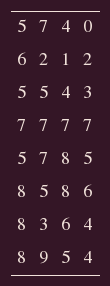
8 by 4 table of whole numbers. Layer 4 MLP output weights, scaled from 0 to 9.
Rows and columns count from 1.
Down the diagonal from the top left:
5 2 4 7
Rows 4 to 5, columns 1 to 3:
7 7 7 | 5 7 8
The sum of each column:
52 45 43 31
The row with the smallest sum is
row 2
